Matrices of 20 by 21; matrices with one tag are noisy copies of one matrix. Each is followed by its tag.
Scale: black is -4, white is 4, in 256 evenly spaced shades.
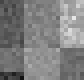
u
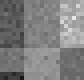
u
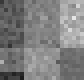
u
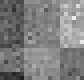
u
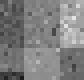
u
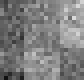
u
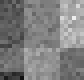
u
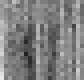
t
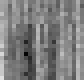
t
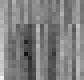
t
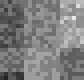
u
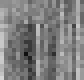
t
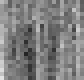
t
